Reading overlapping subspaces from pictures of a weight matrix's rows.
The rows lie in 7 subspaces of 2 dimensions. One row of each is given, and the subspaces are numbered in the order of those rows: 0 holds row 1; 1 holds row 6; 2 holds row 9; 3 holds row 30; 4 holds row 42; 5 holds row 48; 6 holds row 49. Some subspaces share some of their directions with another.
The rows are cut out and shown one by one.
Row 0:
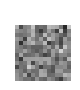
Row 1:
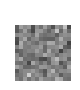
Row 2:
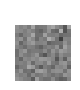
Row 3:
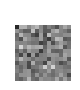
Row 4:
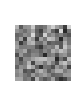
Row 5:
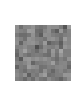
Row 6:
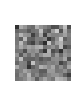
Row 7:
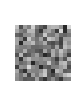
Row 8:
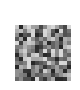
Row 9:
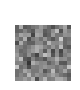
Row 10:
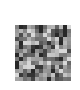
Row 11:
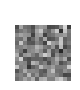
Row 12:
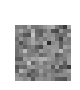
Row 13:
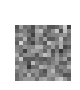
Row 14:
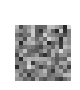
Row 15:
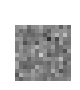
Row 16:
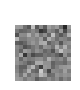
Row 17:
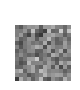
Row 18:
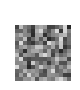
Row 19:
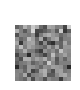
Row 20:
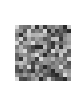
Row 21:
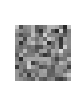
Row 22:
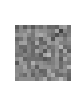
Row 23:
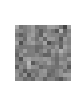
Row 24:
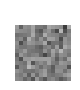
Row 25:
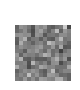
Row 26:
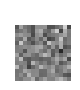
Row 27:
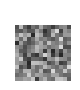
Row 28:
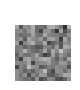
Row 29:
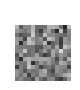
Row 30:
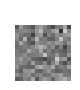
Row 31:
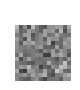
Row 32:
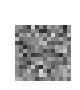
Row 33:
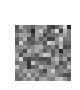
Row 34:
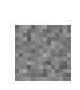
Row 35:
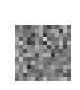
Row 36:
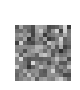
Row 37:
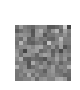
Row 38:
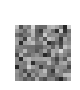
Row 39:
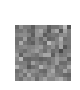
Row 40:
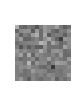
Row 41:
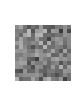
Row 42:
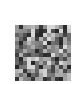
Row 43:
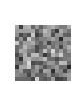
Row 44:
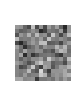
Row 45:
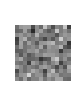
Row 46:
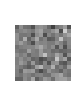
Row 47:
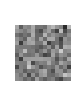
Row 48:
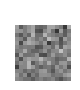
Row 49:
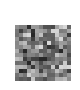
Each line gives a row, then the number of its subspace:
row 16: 2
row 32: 2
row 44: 2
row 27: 2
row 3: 1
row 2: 3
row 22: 5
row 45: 0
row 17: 4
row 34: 6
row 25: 0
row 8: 2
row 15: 5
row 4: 3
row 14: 5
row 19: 1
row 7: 6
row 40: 1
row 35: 0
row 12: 6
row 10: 5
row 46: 3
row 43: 2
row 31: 6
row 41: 4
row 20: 4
